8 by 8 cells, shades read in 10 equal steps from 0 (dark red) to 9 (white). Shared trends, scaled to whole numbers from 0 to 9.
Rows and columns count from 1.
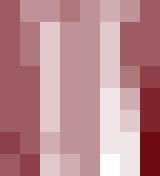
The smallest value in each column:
2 2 5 4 5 6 3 0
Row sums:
36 37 37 36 38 39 37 40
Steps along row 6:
same up down same up down down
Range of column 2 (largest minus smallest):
3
